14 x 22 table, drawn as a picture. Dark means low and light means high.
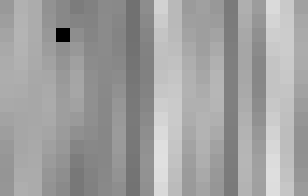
The distribution is heavy-tailed on both sides. Streaks run downward. The middle left is the smoothest part. A single lone cell is far lower than the cells round it.
